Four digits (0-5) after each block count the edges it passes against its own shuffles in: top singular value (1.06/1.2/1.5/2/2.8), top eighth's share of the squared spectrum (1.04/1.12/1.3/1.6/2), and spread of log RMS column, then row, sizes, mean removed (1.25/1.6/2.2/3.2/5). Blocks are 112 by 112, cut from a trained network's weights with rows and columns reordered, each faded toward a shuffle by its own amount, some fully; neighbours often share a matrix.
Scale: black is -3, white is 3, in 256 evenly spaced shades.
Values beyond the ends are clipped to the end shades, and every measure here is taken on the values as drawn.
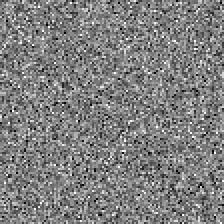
0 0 0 0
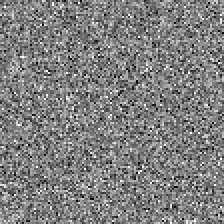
1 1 0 0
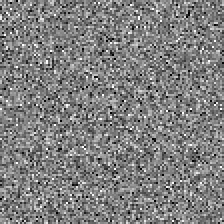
0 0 0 0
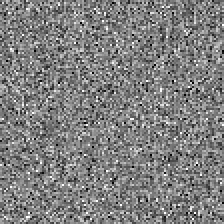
2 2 0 2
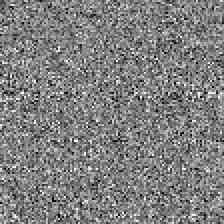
2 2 0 2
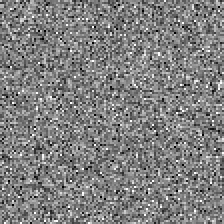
0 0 0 0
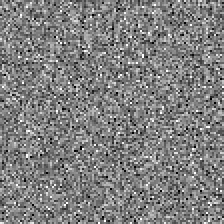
0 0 0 0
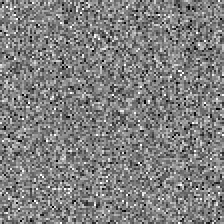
1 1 0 0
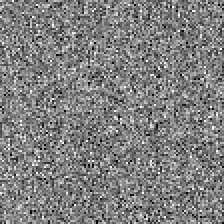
1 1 0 0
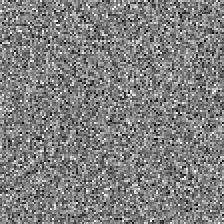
0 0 0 0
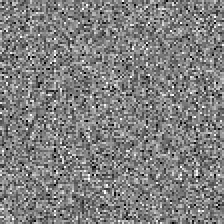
3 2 2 1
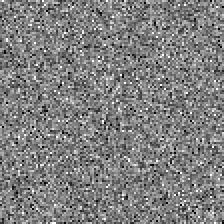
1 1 0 0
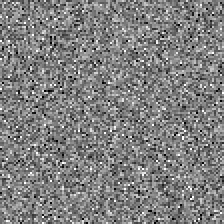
1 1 1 0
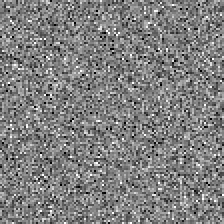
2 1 0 0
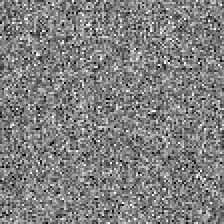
1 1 0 0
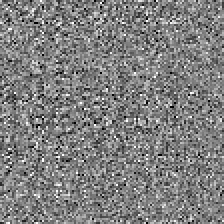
3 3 2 2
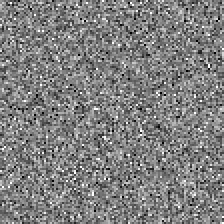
1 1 0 0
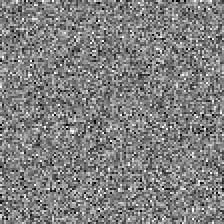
2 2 1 2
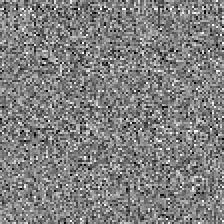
2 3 1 2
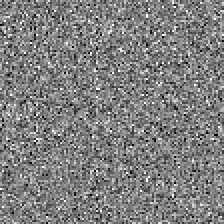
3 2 2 0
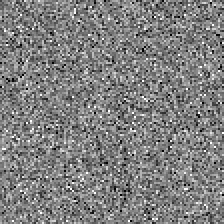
1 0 0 0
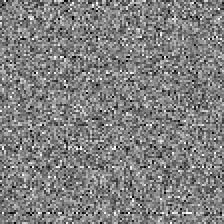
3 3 1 3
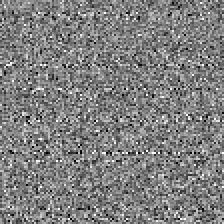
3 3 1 3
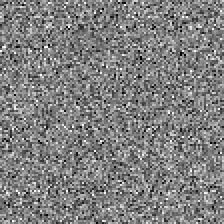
2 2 0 2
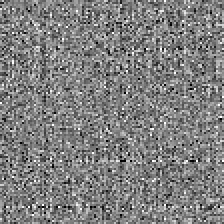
3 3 0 2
